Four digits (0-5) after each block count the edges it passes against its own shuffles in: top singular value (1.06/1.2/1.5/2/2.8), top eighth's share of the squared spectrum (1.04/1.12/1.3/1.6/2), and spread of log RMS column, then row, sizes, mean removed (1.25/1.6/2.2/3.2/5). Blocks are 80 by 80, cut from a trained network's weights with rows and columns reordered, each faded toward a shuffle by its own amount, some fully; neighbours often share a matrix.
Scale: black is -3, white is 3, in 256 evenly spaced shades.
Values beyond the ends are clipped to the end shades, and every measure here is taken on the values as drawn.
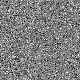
0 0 0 0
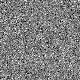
0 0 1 0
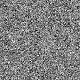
3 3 1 0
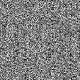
3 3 1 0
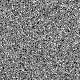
0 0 0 0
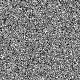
0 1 0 0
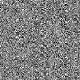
3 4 2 2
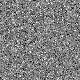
0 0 0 0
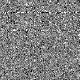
3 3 2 2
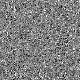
2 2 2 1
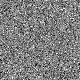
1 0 0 0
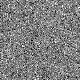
1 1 1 0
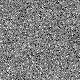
0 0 0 0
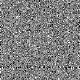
3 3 3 1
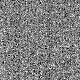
1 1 0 0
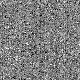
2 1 0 0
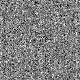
1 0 0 0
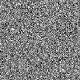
3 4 2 0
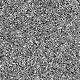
1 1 0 0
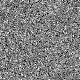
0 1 0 1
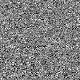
2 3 0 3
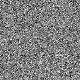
2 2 0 2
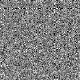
3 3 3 1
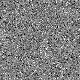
1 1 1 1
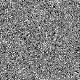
2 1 1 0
